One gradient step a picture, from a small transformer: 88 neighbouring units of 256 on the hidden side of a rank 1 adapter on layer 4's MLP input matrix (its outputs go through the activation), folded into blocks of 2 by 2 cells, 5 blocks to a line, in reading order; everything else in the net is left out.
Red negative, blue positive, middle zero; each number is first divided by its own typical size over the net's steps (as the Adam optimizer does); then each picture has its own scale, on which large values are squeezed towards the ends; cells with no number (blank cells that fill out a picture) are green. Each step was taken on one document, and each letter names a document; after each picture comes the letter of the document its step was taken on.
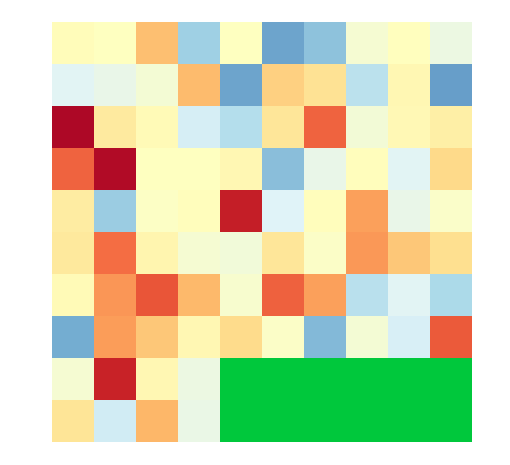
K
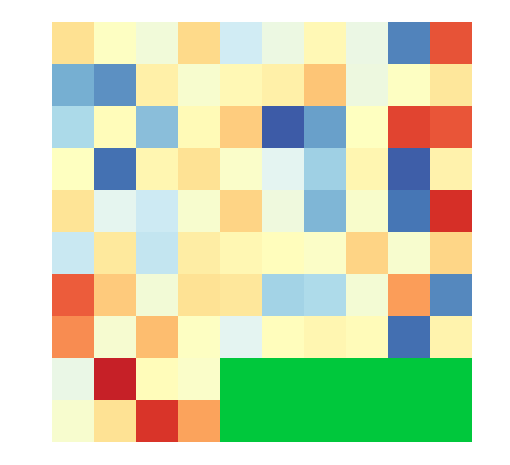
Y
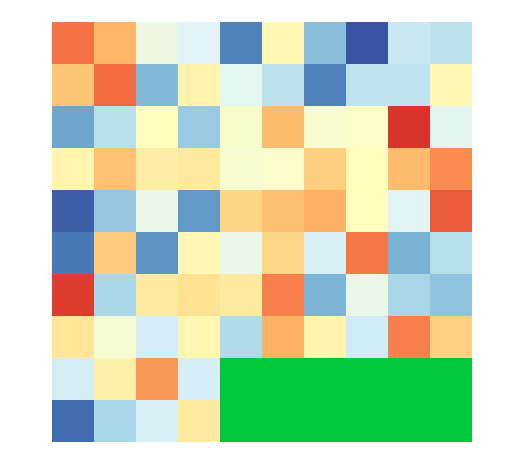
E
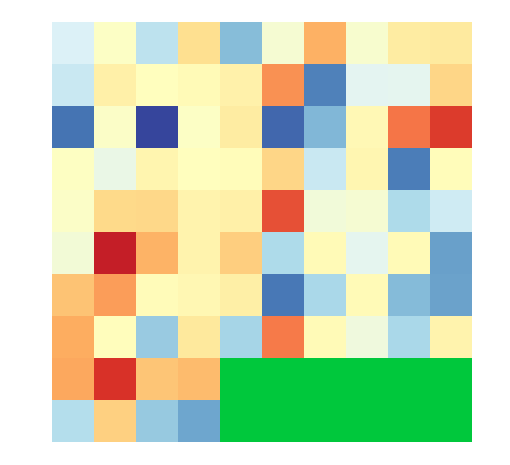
Y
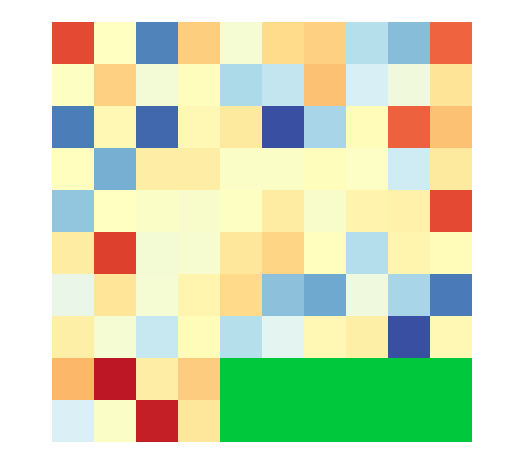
Y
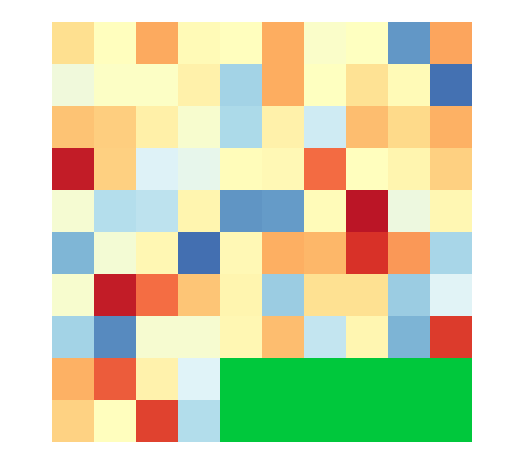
K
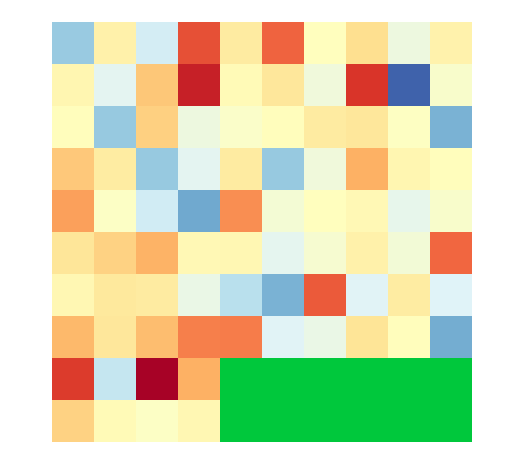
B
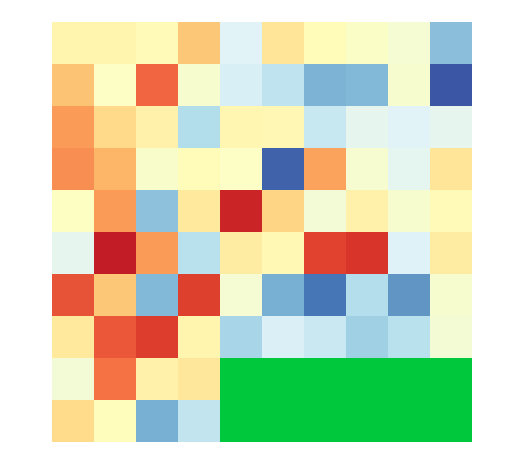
K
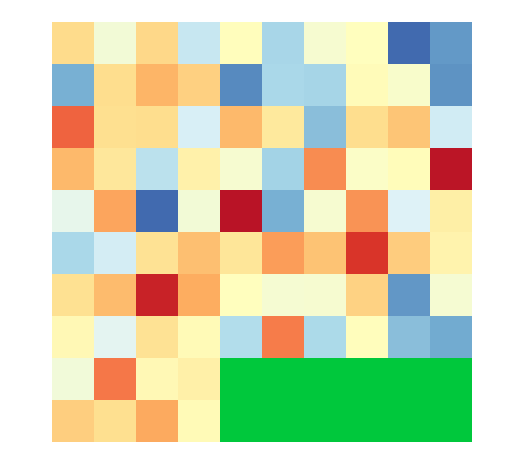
K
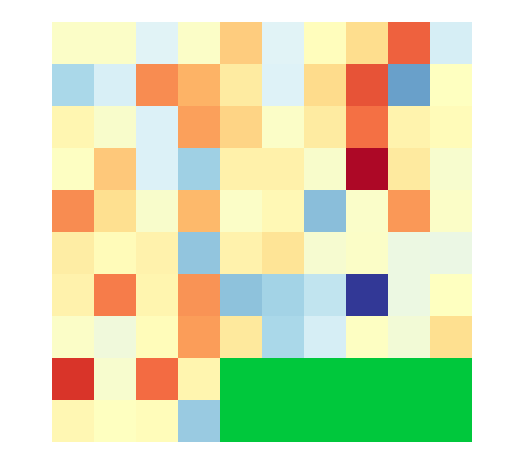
B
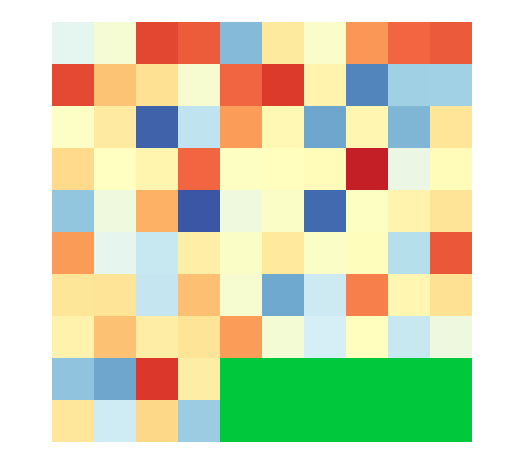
B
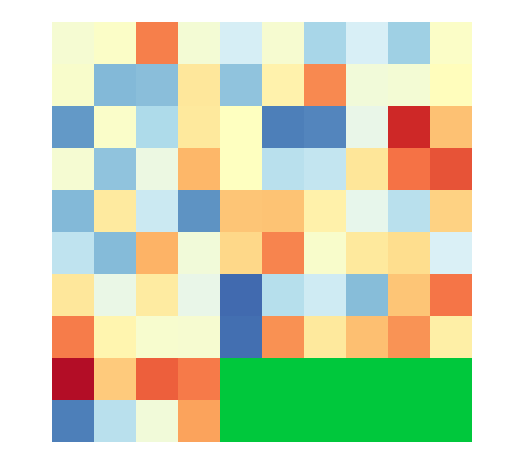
E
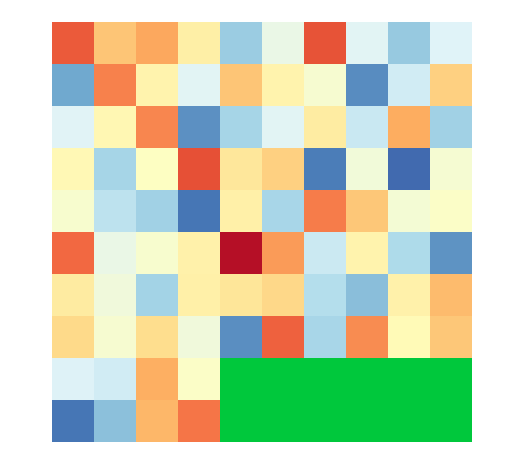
E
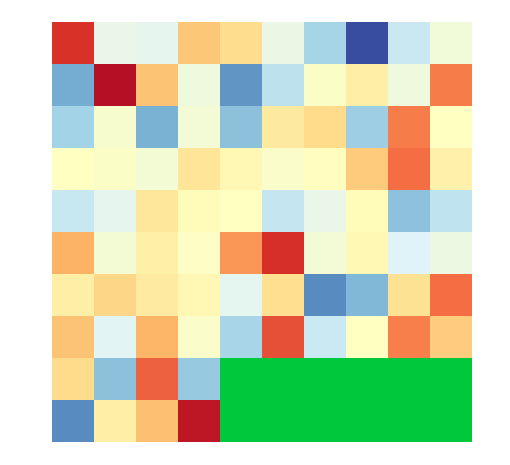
E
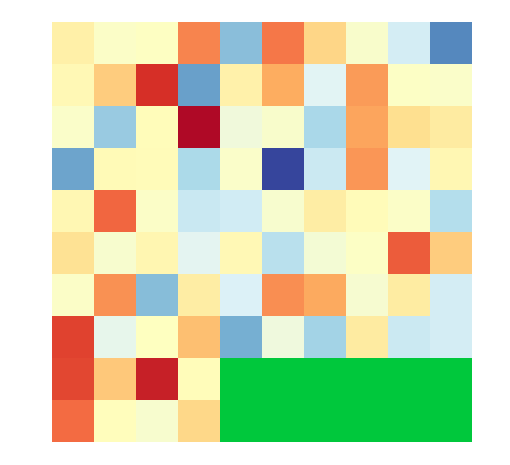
B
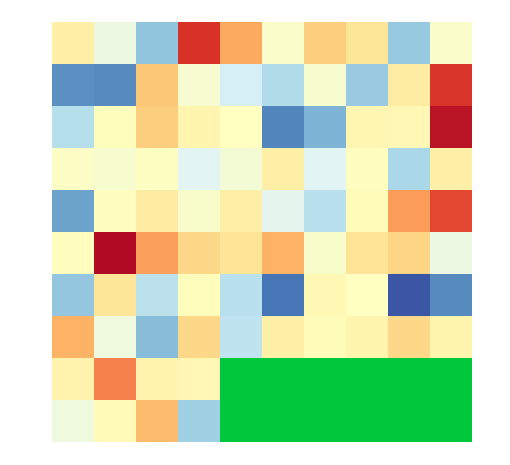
Y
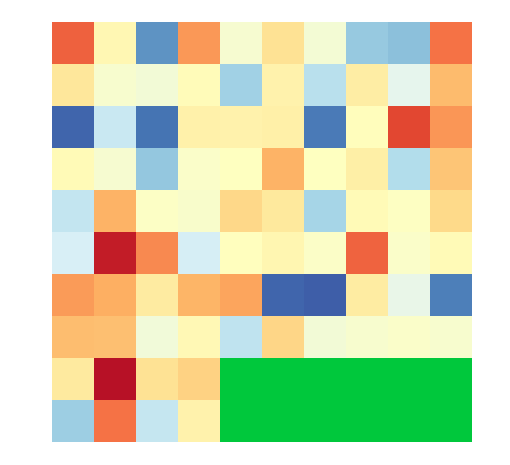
Y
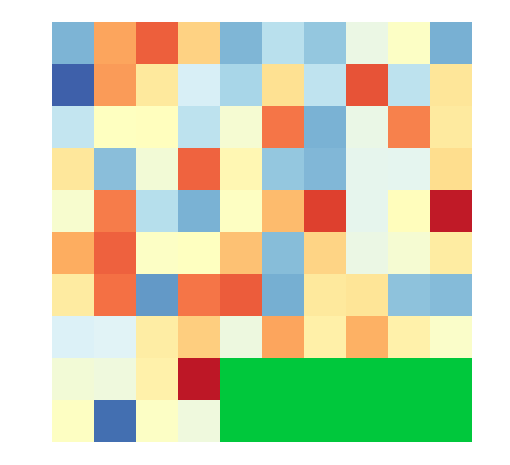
E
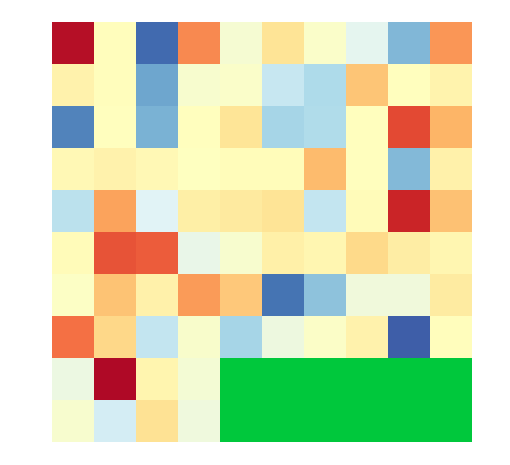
Y
